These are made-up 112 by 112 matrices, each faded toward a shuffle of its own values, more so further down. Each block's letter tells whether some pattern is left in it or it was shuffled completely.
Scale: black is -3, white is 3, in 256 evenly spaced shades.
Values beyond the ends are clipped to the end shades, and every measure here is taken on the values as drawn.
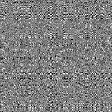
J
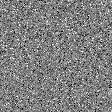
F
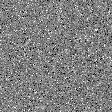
F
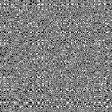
J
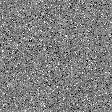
F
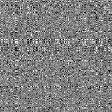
J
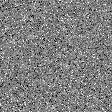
F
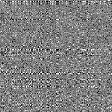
J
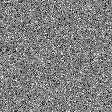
F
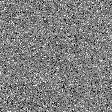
F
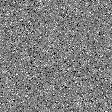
F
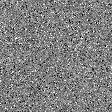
F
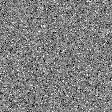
F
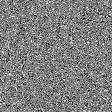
F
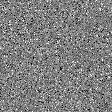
F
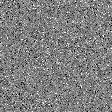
F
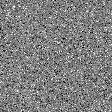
F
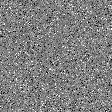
F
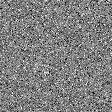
F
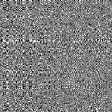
J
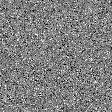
F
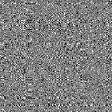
J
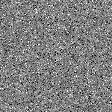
F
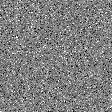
F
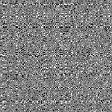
J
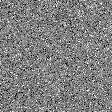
F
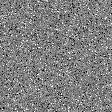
F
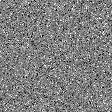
F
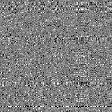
J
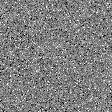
F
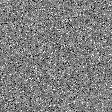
F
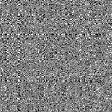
J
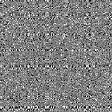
J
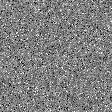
F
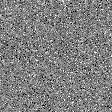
F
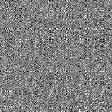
J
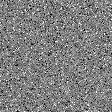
F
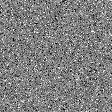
F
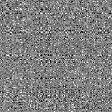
J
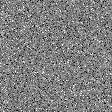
F
